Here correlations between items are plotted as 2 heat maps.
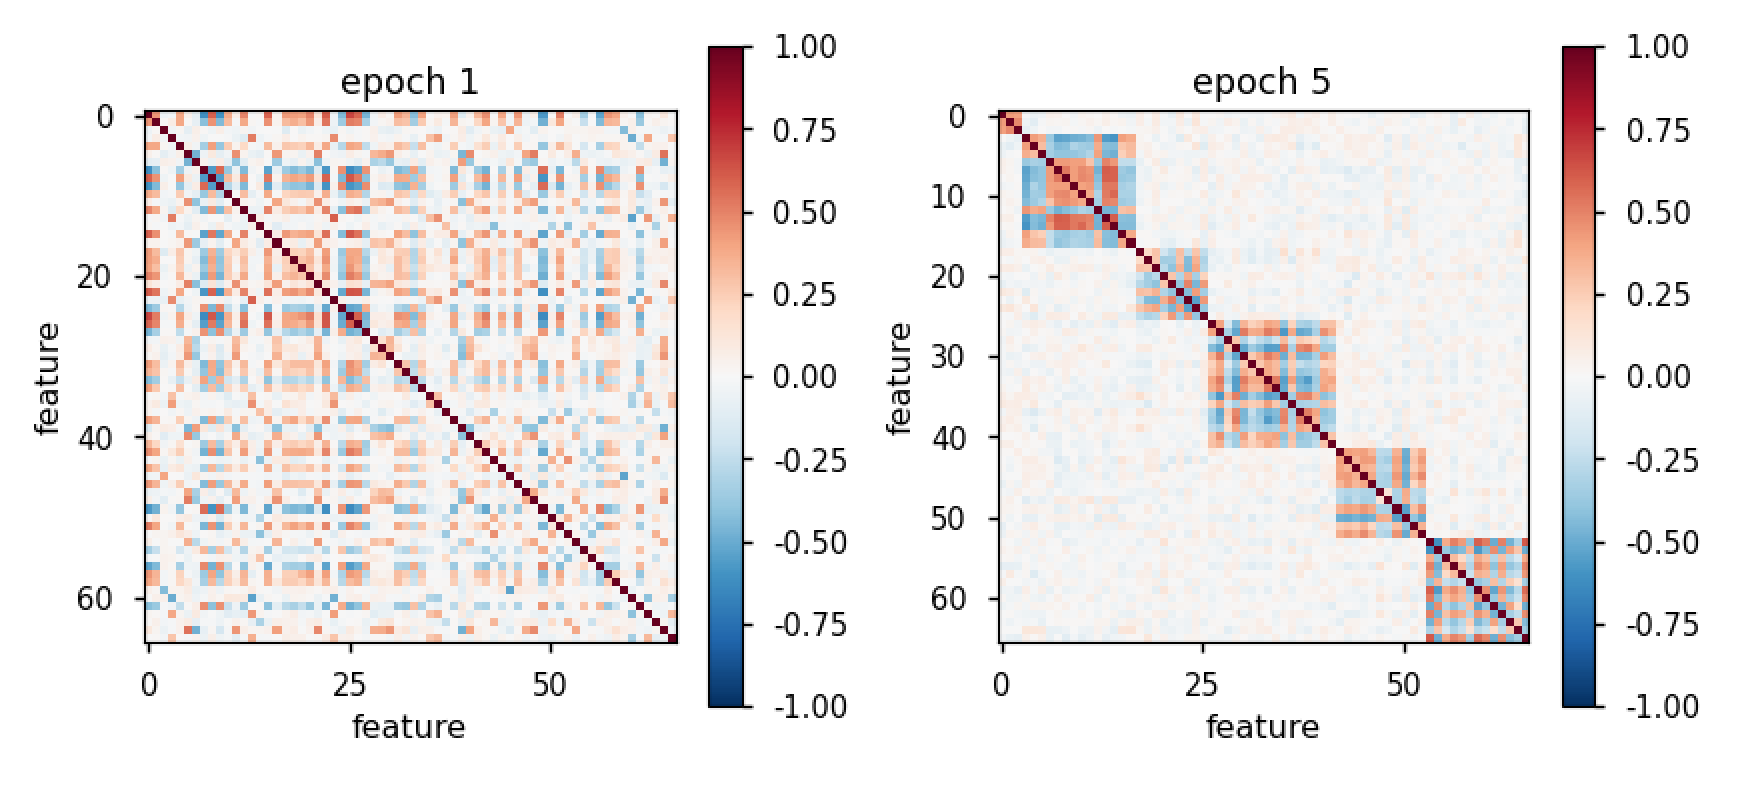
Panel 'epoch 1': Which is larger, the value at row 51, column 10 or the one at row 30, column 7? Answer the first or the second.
the first
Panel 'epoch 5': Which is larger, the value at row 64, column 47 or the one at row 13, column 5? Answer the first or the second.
the first
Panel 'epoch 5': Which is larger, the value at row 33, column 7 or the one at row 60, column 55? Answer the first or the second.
the second
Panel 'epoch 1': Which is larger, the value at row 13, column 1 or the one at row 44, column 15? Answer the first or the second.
the second
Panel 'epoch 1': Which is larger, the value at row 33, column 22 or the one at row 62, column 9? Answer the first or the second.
the second
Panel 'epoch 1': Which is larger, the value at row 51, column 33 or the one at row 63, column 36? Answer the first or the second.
the second
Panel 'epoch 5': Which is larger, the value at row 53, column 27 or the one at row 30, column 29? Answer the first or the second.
the first
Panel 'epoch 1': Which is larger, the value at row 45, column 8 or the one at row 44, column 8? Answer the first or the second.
the second
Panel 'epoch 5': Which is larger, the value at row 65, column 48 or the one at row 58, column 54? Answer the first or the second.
the second
